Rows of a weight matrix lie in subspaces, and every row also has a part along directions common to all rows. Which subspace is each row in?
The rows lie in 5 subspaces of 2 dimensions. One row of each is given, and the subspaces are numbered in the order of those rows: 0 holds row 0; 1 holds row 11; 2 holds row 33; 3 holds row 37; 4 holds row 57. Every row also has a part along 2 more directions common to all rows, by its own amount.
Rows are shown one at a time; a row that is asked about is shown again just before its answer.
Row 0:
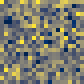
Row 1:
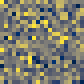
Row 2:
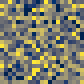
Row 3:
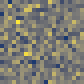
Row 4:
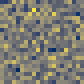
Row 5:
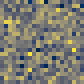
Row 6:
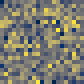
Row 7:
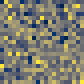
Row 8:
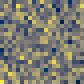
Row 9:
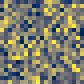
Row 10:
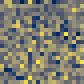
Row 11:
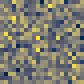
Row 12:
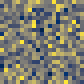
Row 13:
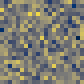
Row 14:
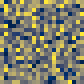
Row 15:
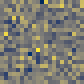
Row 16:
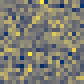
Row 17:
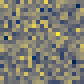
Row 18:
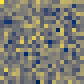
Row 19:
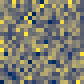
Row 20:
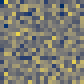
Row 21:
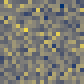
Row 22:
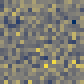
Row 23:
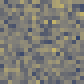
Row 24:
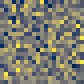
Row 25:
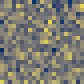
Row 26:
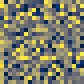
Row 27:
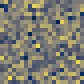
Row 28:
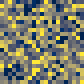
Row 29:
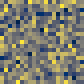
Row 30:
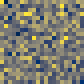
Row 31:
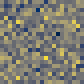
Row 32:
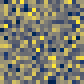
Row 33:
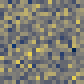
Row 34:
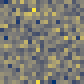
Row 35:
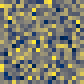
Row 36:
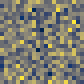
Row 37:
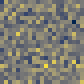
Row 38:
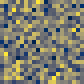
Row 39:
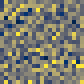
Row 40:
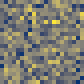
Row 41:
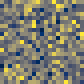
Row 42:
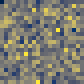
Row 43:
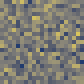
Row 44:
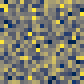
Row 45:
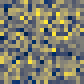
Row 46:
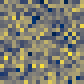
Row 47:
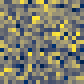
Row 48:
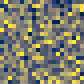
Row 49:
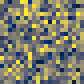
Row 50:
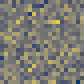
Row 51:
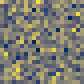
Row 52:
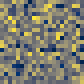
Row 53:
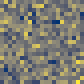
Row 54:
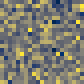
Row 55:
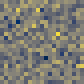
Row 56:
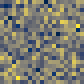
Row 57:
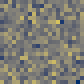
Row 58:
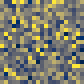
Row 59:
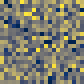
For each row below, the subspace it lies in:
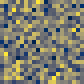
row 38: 0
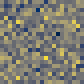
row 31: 3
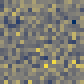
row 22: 3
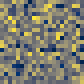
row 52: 1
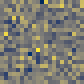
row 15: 1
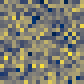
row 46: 1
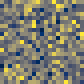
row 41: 2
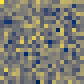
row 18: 0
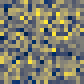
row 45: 2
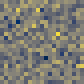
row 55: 3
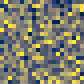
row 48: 4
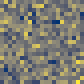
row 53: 4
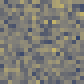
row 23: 4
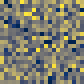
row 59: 3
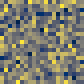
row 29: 2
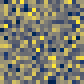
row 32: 0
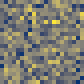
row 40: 4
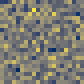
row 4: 0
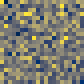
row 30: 3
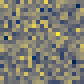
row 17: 3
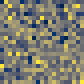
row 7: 3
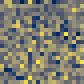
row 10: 1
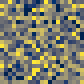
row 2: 2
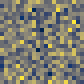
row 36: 2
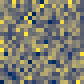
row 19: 4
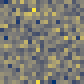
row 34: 0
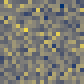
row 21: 3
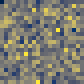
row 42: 0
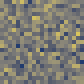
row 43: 1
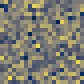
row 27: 4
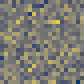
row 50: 4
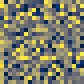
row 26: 3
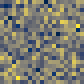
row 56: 3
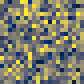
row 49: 2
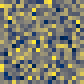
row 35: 2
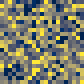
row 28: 2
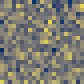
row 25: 4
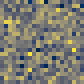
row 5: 1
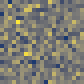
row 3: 2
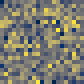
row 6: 0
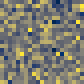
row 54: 4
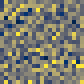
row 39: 3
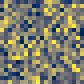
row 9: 0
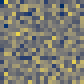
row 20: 3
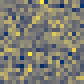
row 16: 1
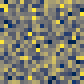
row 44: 4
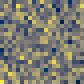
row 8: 4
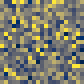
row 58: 1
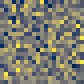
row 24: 1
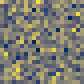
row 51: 0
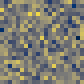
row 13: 0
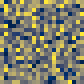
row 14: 2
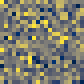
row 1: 3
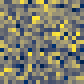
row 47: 1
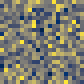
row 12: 2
